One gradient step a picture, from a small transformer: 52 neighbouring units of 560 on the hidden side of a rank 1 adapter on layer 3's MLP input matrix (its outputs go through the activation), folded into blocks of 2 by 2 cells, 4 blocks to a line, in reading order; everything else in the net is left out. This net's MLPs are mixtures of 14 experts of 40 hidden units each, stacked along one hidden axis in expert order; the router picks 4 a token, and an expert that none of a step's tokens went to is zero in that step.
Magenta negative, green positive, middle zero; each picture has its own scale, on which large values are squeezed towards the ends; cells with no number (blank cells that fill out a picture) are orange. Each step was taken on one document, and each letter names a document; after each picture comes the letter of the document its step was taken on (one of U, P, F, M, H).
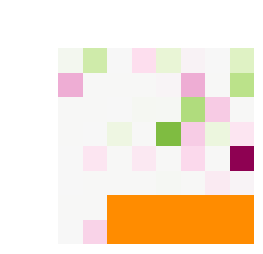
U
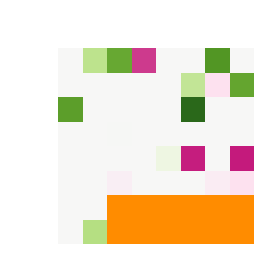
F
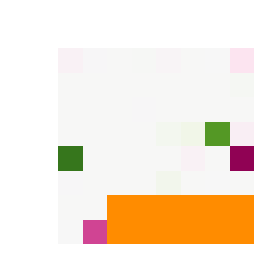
U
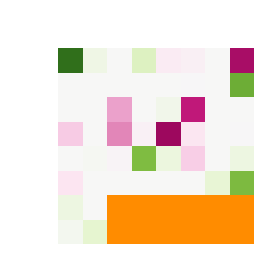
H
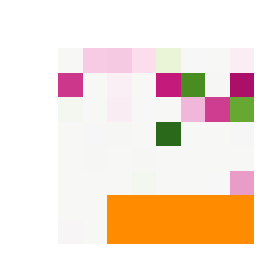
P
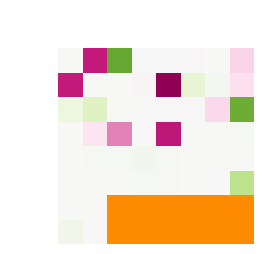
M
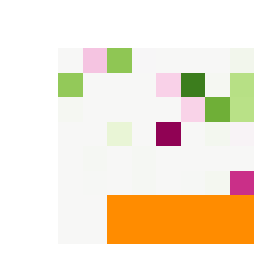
P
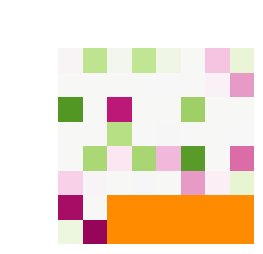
F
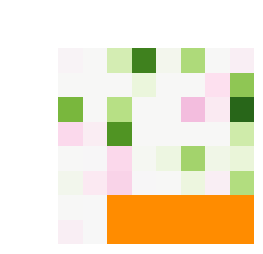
F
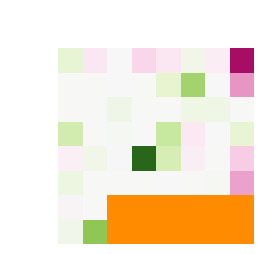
H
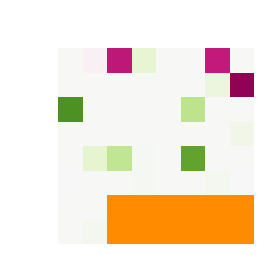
F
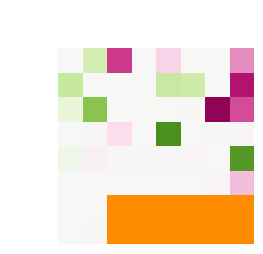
P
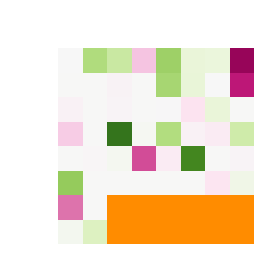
H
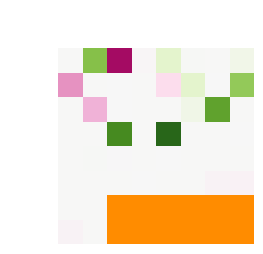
M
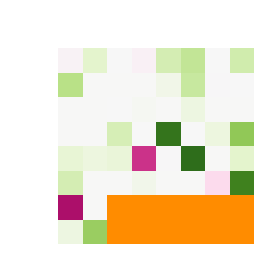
H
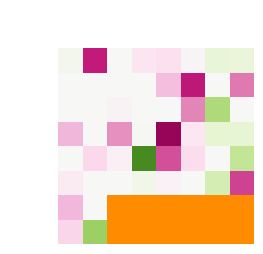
H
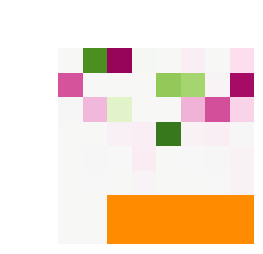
M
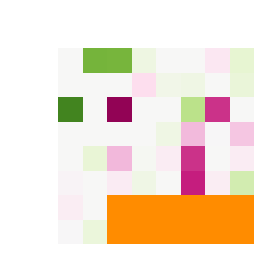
F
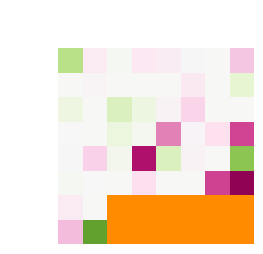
H
